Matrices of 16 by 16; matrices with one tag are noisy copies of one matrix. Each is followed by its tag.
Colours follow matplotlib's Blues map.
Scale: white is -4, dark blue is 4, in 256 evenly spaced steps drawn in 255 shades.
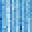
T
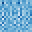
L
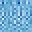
L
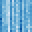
T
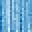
T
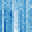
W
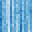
T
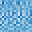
L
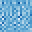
L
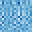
L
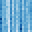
T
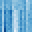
W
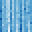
T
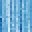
T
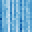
T
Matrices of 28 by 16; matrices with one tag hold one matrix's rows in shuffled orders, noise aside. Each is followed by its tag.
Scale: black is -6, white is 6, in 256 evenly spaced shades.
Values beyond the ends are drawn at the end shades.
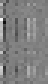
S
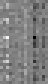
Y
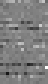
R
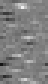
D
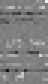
R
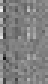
S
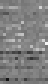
R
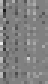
S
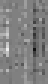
Y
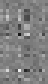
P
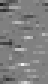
D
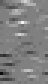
D
